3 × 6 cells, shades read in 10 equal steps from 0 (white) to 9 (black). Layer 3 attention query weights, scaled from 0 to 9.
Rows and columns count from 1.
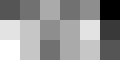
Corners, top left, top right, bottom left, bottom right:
6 9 0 6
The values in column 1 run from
0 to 6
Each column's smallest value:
0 2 3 3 1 6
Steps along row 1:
down down up down up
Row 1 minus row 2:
5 3 -1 2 3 2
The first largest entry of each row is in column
6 6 6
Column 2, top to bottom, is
5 2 2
